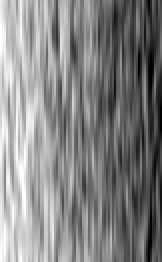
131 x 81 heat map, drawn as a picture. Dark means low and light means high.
Slope: up to the left. Grain: streaks running down. Average level on the scale: 50%.
